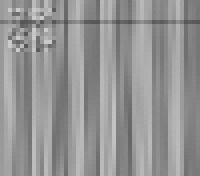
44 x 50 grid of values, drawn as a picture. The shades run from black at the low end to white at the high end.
The grain runs up and down. The top left is the roughest part. Upright stripes repeat 6 times across the table. Overall the values sit about 60% of the way up the scale. Row 6 stands out from the rest. In the top left lies a patch that is rougher than the rest.
